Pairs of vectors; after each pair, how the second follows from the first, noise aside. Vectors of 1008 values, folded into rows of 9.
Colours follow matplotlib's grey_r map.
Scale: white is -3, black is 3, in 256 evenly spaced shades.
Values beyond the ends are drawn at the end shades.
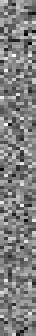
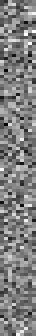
negated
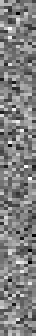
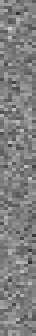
shrunk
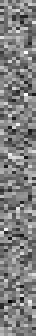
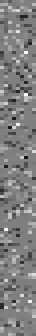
partly zeroed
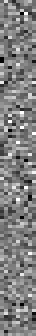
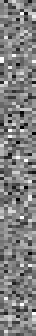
negated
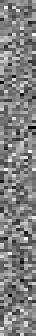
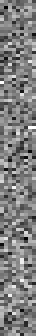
negated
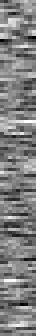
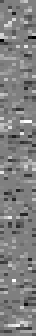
partly zeroed
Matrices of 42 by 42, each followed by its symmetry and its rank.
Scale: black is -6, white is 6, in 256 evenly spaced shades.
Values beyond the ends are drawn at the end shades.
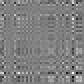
symmetric, rank two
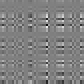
neither, rank one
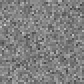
neither, full rank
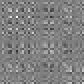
symmetric, rank three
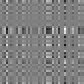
neither, rank one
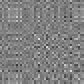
symmetric, rank three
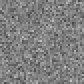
neither, full rank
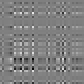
neither, rank one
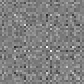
symmetric, rank three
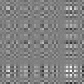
symmetric, rank two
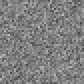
neither, full rank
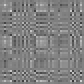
symmetric, rank two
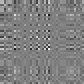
symmetric, rank two
